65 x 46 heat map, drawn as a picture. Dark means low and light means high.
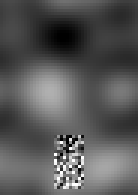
Roughest part: bottom middle. Ninth with the lowest average: top middle. Odd patch: rougher, in the bottom middle.
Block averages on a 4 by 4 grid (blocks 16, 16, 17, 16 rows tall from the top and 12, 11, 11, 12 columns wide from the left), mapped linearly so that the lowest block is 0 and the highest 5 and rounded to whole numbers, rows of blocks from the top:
1011 | 2422 | 2432 | 3454
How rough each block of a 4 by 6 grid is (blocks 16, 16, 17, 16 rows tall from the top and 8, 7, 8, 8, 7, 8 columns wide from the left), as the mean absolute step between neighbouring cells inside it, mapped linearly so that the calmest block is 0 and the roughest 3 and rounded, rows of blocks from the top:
0 0 0 0 0 0 / 0 0 0 0 0 0 / 0 0 1 1 0 0 / 0 0 3 3 0 0
